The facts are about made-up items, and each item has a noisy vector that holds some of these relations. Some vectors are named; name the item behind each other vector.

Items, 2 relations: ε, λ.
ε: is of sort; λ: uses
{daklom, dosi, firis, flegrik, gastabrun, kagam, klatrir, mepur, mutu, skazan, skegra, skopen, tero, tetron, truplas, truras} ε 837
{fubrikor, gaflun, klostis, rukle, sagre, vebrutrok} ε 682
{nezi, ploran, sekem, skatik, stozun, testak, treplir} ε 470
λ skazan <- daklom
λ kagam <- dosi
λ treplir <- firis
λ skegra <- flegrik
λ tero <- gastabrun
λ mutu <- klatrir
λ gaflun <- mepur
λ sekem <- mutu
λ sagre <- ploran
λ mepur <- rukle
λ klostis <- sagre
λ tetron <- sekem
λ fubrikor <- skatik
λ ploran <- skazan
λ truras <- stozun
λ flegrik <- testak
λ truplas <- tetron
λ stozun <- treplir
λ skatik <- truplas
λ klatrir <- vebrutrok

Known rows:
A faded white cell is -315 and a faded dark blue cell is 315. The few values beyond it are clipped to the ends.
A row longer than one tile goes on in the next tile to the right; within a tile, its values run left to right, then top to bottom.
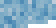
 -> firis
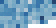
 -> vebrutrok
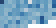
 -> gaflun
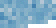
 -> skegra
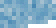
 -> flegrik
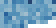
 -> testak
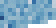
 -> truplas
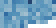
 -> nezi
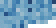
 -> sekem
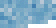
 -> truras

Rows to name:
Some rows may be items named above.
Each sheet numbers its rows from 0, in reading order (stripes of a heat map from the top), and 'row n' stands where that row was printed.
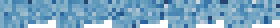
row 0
nezi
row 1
nezi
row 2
skatik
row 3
vebrutrok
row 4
klostis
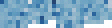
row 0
rukle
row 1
mutu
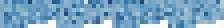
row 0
testak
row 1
fubrikor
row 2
ploran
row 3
klatrir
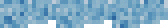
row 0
daklom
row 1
firis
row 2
tetron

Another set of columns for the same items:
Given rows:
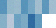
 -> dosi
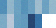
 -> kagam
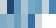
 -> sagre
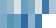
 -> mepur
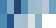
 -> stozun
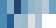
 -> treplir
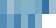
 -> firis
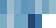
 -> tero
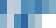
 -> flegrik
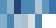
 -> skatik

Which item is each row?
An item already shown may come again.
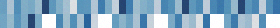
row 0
truplas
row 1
skazan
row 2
sagre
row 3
skatik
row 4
skatik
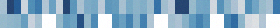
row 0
vebrutrok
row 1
gaflun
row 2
firis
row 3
klostis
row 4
ploran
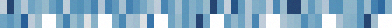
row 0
rukle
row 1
testak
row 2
nezi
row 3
truplas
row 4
sagre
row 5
fubrikor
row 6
tetron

